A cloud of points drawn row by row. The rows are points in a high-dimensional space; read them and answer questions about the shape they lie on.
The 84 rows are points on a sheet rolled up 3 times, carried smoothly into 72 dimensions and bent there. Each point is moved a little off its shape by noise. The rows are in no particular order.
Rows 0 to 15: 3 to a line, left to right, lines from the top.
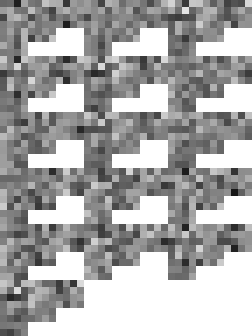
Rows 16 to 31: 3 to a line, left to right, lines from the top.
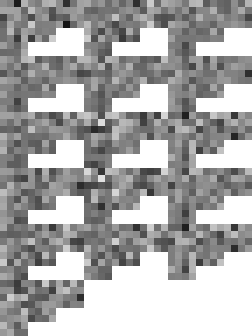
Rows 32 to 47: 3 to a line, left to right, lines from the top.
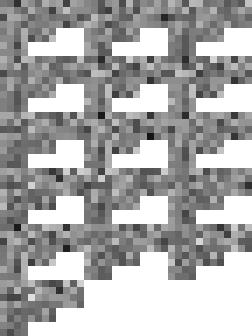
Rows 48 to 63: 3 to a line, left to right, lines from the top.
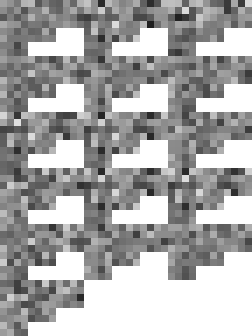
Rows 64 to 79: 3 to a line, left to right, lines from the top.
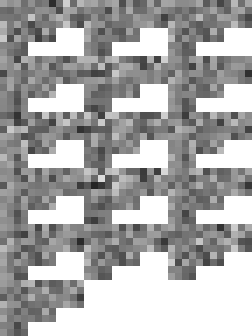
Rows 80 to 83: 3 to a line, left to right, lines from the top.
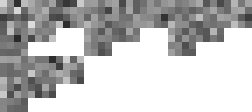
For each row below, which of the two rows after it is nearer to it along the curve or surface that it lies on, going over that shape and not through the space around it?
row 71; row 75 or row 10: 10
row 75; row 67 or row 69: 69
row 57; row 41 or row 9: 9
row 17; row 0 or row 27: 0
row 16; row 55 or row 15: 55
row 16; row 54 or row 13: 54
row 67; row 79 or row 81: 81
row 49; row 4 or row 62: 4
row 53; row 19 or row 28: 19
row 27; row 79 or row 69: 69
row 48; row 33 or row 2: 33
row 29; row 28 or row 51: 28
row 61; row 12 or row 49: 12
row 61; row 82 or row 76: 76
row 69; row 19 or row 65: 65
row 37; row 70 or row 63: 70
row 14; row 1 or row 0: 0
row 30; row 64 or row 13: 13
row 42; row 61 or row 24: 61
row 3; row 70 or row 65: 70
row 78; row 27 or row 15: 15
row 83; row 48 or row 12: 12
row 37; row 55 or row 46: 55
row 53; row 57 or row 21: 21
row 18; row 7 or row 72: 72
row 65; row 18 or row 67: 18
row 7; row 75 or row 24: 24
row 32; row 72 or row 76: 72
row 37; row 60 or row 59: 59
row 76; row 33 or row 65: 33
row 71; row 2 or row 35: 35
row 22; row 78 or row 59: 78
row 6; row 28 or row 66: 66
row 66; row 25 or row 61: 25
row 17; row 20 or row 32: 32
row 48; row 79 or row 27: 79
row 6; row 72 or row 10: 72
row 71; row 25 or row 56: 56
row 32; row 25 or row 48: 25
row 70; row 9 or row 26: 9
